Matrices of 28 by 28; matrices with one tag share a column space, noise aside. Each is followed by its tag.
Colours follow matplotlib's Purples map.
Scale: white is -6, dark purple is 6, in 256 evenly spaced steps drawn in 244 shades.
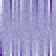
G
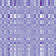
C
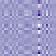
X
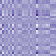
X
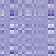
X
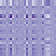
C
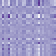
C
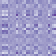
X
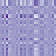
C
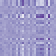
C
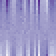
G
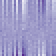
G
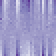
G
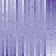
G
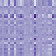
C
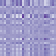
C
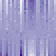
G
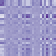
C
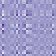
X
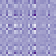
X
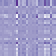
C
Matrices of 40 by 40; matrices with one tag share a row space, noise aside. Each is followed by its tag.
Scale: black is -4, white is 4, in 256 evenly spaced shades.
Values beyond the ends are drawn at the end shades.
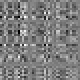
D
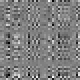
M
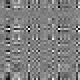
M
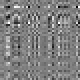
M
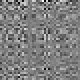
D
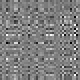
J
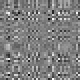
M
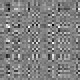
M
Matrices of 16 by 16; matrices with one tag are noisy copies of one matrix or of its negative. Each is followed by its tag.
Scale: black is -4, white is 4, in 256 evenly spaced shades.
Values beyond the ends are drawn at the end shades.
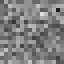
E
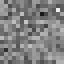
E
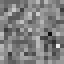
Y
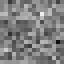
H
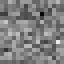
H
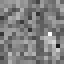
Y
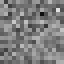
E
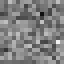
H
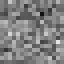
H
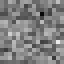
H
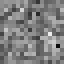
Y
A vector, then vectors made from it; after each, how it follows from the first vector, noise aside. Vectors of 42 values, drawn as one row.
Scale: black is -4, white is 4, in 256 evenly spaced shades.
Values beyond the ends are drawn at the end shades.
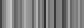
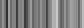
wrapped around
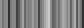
wrapped around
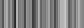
wrapped around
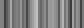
wrapped around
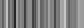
wrapped around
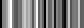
scaled up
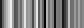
scaled up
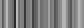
wrapped around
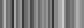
wrapped around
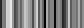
scaled up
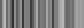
wrapped around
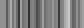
wrapped around
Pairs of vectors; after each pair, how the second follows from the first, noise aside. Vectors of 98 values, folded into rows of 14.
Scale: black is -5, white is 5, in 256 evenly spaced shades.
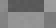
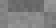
shrunk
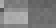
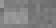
shrunk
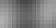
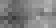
wrapped around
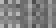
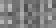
wrapped around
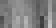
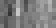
wrapped around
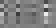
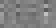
shrunk
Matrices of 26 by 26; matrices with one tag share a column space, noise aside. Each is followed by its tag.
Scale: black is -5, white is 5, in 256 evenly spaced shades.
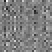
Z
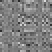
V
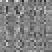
Z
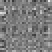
Z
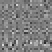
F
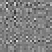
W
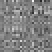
Z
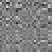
W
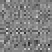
F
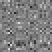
F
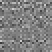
W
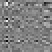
W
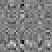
F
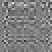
W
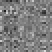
Z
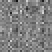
Z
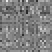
Z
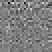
W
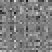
Z
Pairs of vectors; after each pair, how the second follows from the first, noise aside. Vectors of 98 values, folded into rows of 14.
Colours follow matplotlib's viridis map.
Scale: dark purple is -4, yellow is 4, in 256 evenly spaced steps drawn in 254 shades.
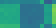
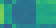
reversed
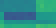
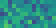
shuffled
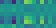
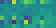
sign-scrambled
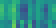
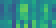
negated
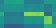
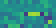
sign-scrambled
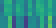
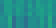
shrunk
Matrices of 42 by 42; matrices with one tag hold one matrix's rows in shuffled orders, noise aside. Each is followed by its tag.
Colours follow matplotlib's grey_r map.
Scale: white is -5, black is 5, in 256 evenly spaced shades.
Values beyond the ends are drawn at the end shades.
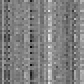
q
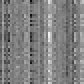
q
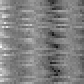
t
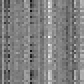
q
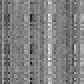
q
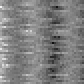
t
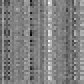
q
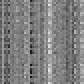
q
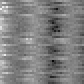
t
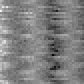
t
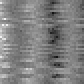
t
